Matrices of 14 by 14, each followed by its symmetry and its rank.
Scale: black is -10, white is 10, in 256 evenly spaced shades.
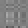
neither, rank one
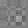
symmetric, rank two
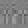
neither, rank two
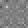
symmetric, rank two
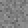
neither, full rank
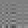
neither, rank one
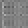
neither, rank two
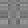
neither, rank one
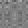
neither, rank two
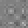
symmetric, rank two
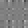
neither, rank one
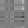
neither, rank one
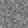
neither, full rank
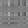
neither, rank two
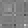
symmetric, rank two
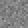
neither, full rank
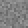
neither, full rank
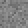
neither, full rank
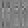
neither, rank two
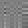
neither, rank one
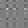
neither, rank one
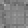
symmetric, rank two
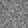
neither, full rank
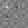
symmetric, rank two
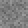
neither, full rank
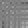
symmetric, rank two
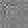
symmetric, rank two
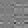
neither, rank two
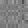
neither, rank two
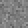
neither, full rank
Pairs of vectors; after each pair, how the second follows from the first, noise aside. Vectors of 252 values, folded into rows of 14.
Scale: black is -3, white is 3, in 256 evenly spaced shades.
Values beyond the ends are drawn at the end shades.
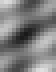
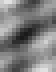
copied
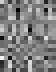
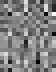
reversed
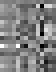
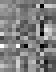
copied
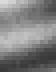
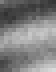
reversed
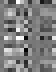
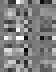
copied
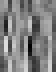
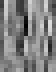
reversed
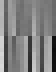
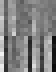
copied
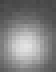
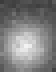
copied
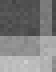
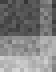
copied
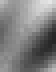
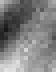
reversed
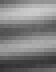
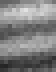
copied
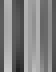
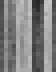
reversed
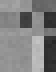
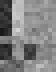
reversed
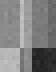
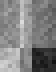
copied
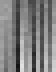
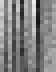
reversed
